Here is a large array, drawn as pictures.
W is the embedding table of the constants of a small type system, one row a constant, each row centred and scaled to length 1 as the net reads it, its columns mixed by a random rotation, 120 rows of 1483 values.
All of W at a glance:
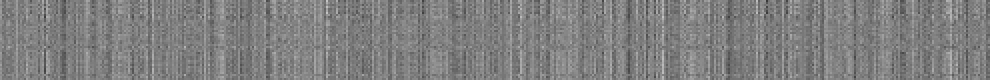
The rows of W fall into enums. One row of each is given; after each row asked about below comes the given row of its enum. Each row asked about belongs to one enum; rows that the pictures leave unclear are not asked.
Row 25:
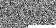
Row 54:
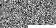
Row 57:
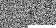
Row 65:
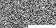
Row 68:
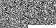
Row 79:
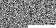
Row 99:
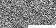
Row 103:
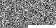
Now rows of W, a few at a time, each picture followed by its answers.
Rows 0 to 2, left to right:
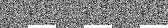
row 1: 57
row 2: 79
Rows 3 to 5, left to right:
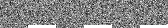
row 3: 25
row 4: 79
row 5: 54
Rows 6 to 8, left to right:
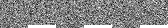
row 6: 79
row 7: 65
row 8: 99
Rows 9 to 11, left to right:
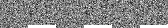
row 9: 79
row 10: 57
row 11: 54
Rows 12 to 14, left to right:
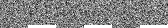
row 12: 79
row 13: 25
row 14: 65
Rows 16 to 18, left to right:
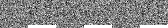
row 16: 57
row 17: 25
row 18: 79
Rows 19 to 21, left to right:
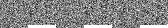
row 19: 79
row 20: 57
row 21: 103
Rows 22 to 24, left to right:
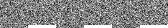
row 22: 25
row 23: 103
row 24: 65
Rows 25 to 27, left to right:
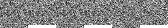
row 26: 25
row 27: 99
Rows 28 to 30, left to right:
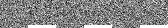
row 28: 57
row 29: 25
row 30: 99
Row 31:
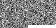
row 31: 103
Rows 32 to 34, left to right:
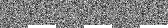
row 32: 79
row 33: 54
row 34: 79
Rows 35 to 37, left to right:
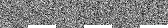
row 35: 99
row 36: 68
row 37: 79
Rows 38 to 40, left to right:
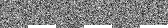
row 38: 54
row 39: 65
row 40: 79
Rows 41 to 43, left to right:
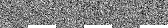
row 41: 99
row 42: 68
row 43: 57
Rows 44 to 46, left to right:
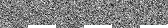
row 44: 99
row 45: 65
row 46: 54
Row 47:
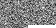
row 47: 65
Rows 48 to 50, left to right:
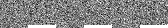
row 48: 79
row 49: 99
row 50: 68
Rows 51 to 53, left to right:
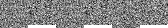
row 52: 57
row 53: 65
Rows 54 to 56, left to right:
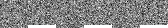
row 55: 65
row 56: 79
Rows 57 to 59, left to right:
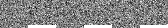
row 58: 25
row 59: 54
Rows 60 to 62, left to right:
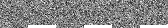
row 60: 99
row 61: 25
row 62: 54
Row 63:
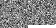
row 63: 54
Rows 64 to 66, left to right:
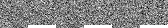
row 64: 99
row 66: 57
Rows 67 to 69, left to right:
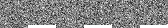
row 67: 65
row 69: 54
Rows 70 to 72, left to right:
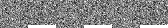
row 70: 68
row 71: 54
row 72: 68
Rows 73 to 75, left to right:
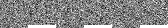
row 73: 79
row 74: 103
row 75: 99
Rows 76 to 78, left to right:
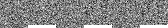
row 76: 65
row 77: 57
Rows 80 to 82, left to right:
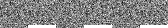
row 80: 25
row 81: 79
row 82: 25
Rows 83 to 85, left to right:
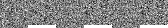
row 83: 103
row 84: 57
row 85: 57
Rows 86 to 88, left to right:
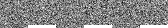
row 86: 65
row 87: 57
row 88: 25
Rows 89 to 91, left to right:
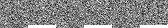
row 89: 65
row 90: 99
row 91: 79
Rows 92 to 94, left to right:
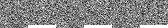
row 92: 65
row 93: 99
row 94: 79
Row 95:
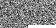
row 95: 25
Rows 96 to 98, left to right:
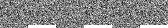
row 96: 25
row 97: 57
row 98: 25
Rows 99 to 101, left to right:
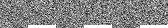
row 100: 79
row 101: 65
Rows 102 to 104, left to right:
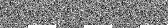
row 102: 25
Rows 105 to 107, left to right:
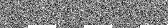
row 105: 65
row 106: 103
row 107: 25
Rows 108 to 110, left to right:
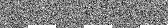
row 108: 65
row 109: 57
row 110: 25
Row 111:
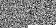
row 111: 57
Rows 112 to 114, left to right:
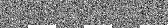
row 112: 68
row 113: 54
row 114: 57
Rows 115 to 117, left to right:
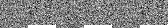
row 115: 57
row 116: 65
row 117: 57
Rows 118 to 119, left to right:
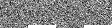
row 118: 25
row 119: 99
